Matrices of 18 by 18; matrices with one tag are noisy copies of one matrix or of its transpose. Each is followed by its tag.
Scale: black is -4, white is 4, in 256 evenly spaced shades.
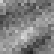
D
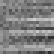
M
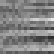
M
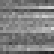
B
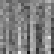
M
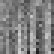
M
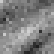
D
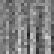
M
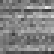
B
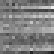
B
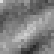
D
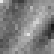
D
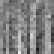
M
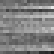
B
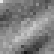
D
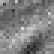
D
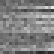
B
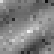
D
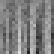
M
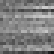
B
